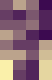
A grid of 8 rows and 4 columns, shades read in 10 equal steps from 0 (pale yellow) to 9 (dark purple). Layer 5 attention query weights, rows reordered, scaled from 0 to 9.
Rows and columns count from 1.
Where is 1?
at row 7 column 4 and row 8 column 4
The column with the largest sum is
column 3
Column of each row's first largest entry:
4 2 4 4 2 3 3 3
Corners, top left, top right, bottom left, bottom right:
6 9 0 1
